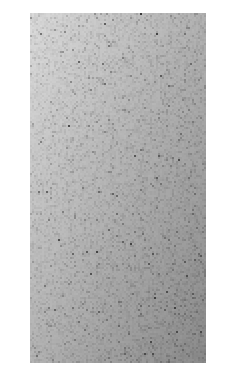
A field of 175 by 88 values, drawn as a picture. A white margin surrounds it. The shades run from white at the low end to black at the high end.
The ninth with the lowest average is the top left. The ninth with the highest average is the bottom right. No regular stripes run through it. There is an overall slope up to the bottom right. The grain is fine, like static. No single row or column stands out from its neighbours. Neither half mirrors the other. Overall the values sit about 30% of the way up the scale.
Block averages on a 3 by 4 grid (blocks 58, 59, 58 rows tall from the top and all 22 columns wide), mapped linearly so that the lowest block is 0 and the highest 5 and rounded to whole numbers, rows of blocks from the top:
0 1 2 3
1 2 3 4
2 3 4 5
